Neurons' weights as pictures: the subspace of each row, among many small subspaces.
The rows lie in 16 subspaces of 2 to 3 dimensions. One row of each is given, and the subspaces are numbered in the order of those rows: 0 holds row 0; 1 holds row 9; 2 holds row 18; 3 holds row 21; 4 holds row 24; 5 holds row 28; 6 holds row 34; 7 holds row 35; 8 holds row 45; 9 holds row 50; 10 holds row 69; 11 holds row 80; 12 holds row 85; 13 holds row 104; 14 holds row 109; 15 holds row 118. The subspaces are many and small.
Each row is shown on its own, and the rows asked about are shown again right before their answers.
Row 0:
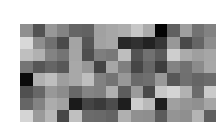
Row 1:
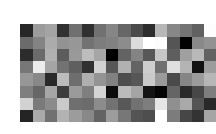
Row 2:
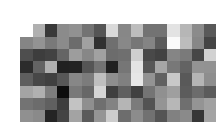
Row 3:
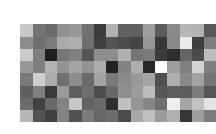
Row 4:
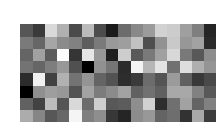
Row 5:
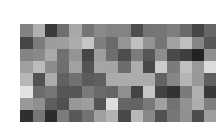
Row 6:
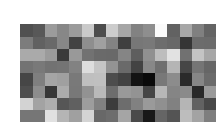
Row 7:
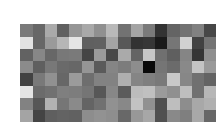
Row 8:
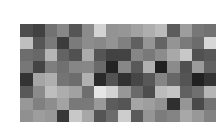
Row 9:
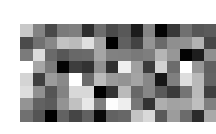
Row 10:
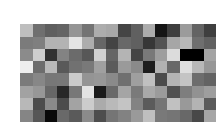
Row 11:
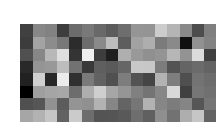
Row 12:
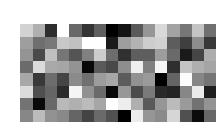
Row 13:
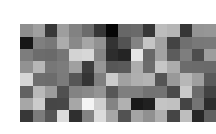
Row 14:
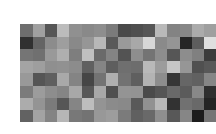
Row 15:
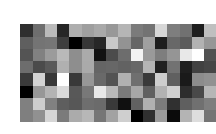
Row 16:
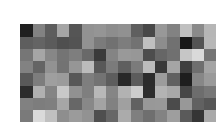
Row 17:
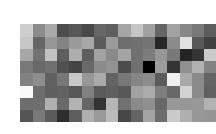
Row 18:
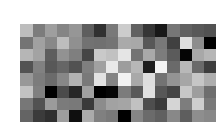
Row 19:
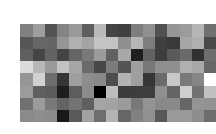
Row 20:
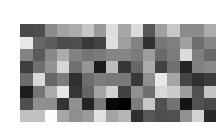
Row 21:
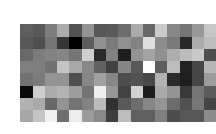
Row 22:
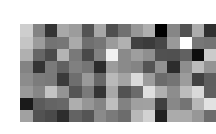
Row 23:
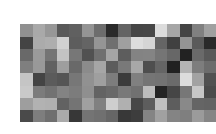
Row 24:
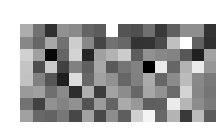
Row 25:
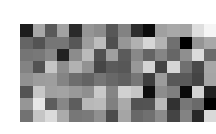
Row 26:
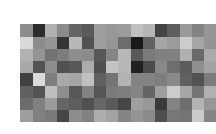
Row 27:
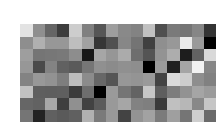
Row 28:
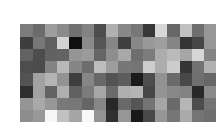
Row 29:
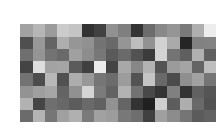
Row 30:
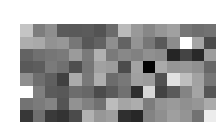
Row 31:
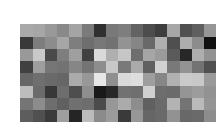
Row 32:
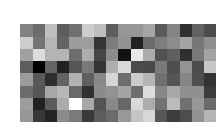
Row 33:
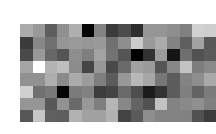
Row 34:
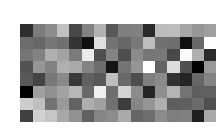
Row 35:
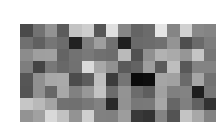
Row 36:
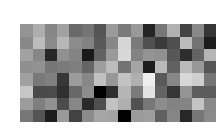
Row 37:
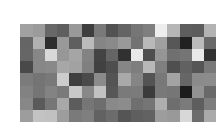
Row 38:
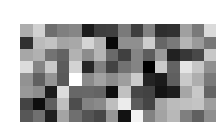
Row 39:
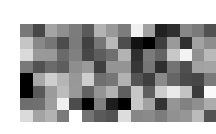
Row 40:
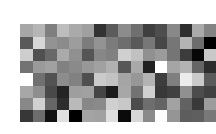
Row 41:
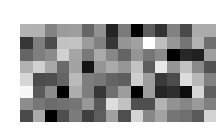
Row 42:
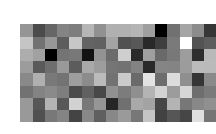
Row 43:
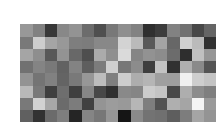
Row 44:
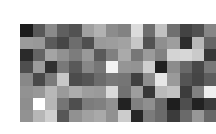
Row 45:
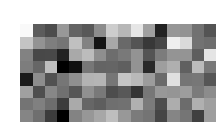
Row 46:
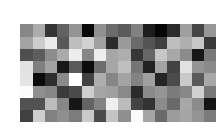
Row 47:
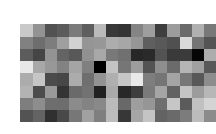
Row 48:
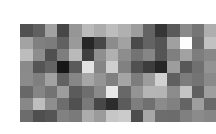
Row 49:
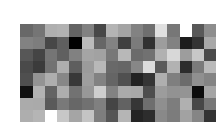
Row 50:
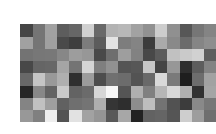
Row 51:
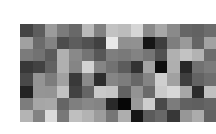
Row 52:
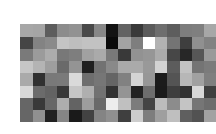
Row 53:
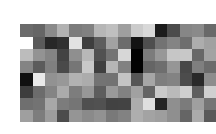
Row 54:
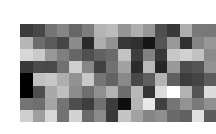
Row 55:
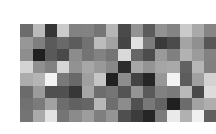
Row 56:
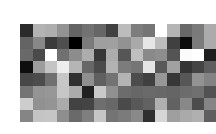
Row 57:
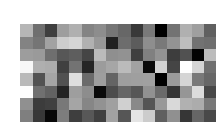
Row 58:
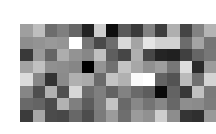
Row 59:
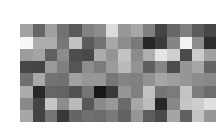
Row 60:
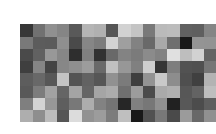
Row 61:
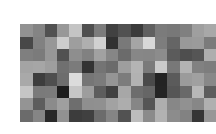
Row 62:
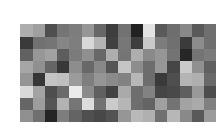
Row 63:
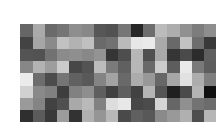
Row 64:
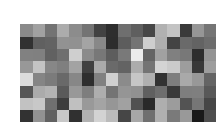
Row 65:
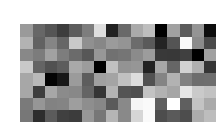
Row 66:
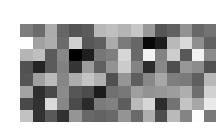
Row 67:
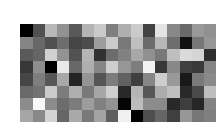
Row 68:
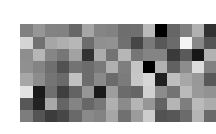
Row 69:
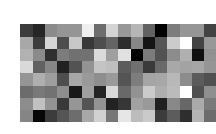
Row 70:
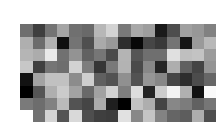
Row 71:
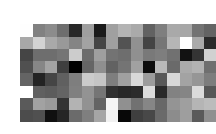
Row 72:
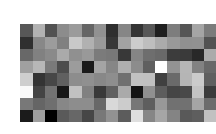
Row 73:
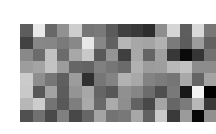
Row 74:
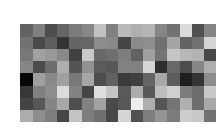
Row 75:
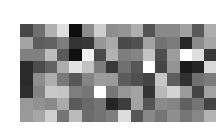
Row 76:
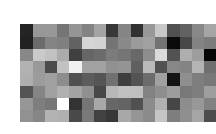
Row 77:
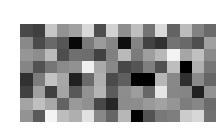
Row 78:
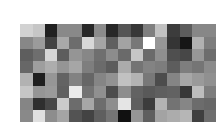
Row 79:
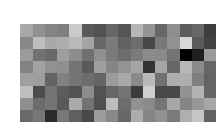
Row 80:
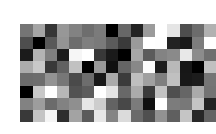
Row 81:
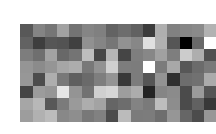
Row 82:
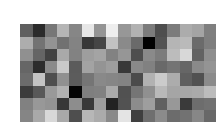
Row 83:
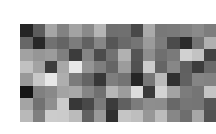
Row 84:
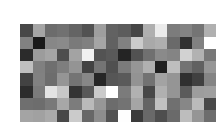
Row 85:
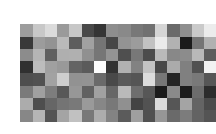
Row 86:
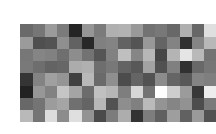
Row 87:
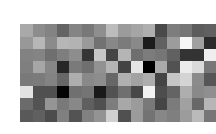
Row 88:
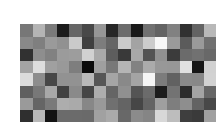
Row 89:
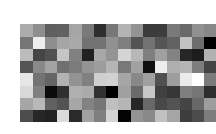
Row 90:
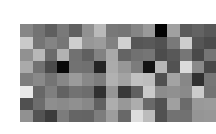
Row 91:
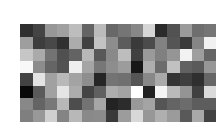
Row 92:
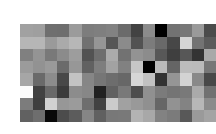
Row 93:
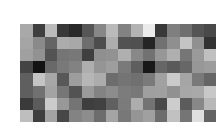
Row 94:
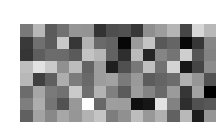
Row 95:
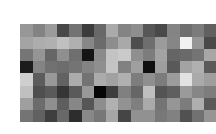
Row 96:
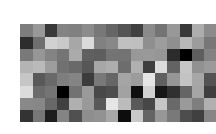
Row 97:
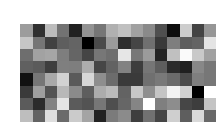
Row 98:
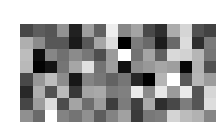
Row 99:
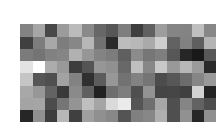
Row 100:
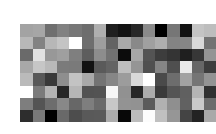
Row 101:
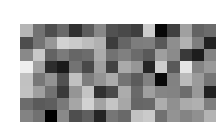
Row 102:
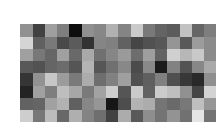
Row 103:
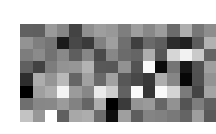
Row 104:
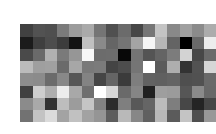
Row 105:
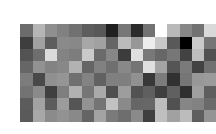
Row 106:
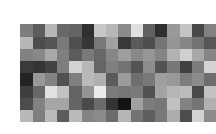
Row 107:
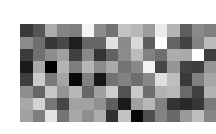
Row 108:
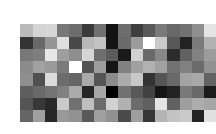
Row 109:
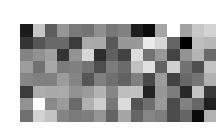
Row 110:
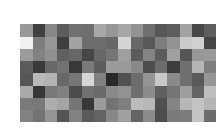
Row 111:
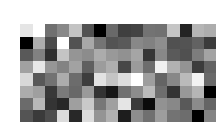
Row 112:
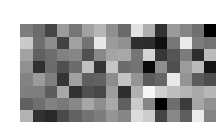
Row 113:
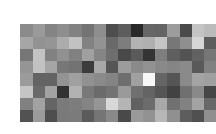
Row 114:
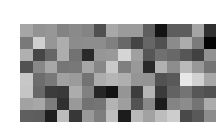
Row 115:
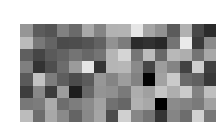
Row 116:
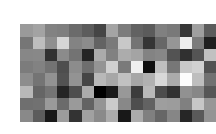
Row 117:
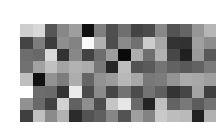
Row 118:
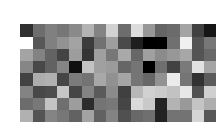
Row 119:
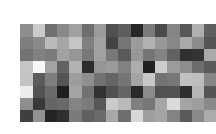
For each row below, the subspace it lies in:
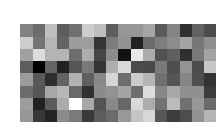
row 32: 12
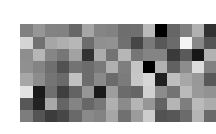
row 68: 15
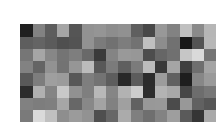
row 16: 14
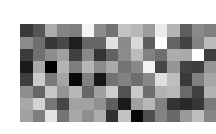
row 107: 4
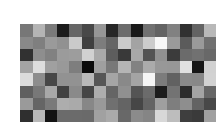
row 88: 7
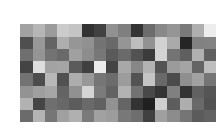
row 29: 12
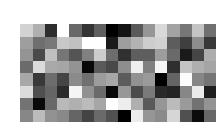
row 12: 10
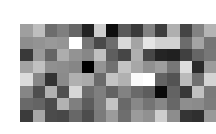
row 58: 7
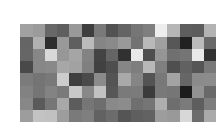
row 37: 10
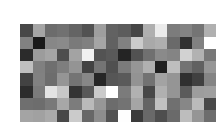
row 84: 11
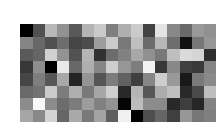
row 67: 4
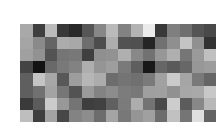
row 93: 6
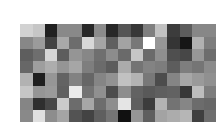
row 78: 10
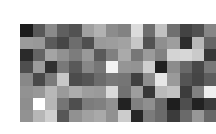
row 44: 4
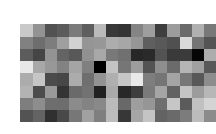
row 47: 12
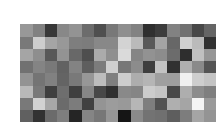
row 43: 2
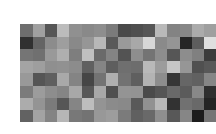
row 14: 6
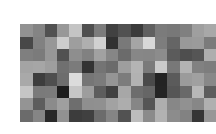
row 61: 9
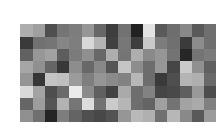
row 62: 1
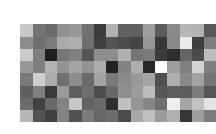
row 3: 4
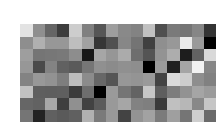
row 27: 6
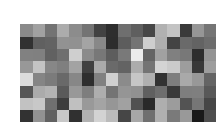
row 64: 11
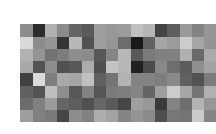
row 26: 8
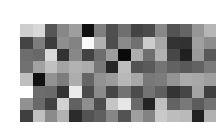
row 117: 10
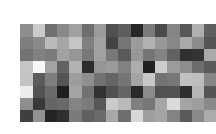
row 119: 15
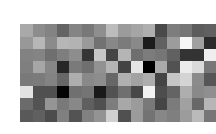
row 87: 3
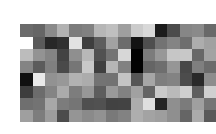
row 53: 8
